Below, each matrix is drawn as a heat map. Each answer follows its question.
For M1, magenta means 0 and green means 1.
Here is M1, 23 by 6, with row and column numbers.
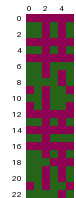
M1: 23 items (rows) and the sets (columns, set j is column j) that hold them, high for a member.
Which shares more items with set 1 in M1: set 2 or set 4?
set 4
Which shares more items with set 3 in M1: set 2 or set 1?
set 1
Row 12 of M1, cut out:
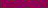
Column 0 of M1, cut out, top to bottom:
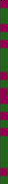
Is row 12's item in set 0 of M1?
no
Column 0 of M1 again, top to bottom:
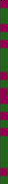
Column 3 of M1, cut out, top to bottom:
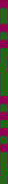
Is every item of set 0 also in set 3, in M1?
no
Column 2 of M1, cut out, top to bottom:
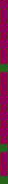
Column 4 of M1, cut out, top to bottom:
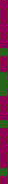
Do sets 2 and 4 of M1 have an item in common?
no
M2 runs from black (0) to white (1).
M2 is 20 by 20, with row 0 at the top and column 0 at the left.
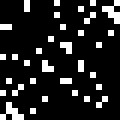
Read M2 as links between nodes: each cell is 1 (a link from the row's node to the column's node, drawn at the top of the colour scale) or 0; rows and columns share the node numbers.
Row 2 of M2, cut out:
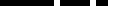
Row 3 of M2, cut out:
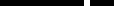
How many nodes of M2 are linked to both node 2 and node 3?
1
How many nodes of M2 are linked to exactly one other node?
2
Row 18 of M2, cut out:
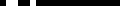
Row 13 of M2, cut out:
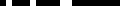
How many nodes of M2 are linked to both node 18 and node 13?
2
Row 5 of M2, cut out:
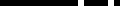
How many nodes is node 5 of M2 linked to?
2
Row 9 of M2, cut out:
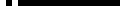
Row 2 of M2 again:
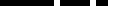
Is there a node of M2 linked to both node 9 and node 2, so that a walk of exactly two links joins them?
no
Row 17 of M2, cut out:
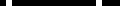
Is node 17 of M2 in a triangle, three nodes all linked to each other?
no
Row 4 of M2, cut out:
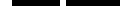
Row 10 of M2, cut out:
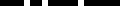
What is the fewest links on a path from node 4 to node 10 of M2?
1
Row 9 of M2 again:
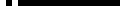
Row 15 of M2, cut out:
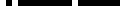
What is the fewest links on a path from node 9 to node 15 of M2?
2
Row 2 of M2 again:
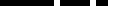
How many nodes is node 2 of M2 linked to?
4
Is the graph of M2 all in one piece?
yes
